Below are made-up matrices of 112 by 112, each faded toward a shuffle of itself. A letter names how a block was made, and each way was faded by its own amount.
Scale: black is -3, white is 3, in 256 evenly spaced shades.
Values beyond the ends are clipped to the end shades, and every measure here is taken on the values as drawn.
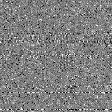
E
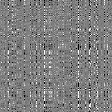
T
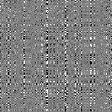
T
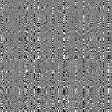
T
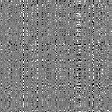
T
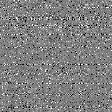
E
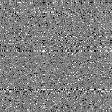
E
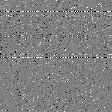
E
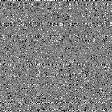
E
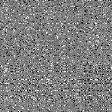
E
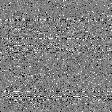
E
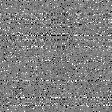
E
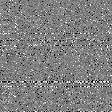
E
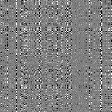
T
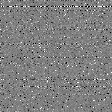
E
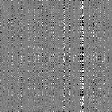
T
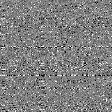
E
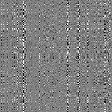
T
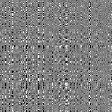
T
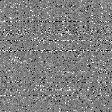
E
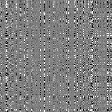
T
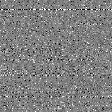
E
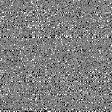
E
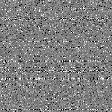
E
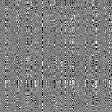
T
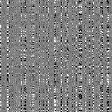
T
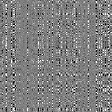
T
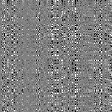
T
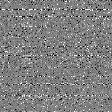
E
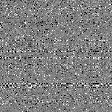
E
